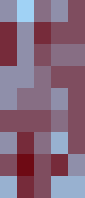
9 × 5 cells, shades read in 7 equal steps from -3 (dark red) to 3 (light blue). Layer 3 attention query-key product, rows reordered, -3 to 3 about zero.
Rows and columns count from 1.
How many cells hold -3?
1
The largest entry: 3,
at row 1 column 2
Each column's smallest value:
-2 -3 -2 -2 -1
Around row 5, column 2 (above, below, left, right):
1 -1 1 0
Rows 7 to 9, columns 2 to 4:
-2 0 2 / -3 -1 -2 / -2 -1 2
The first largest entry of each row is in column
2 2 2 1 1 4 4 5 1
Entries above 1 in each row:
1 0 0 0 0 0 1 0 3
